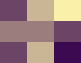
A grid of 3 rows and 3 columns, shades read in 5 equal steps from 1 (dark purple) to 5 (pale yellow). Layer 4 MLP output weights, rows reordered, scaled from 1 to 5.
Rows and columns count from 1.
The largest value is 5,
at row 1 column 3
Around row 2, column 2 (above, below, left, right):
4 4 3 2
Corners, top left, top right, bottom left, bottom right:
2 5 2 1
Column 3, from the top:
5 2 1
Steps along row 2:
same down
